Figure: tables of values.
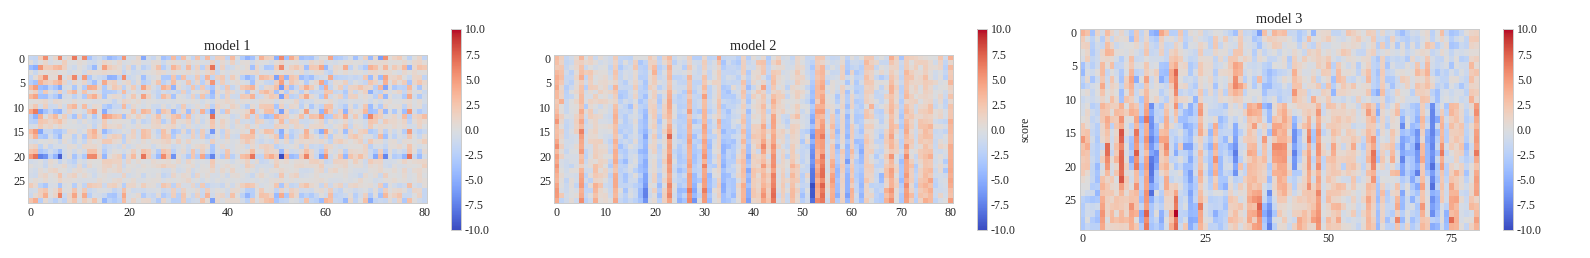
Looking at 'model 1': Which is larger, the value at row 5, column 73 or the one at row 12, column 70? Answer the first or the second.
the second
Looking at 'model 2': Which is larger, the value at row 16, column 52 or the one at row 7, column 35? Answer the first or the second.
the second
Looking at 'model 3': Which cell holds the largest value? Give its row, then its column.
27, 19
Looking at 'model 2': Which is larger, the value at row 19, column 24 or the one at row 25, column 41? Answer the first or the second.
the second
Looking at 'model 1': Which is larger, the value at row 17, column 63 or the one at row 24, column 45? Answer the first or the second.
the first
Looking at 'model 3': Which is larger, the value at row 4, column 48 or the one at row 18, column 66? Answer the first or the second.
the first
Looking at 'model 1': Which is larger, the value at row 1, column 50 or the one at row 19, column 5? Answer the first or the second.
the first
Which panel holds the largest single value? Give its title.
model 3
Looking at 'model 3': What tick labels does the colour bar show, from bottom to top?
-10.0, -7.5, -5.0, -2.5, 0.0, 2.5, 5.0, 7.5, 10.0
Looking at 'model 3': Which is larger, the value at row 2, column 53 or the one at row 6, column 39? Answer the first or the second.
the first
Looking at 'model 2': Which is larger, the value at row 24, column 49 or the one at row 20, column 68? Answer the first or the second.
the second
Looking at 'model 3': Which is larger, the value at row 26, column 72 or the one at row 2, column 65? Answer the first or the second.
the second
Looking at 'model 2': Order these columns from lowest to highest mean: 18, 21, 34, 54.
18, 34, 21, 54
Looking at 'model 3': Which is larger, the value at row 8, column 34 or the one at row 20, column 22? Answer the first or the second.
the first
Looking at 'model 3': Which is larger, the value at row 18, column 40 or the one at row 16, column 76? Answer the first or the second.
the first
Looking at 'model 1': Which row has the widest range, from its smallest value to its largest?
20
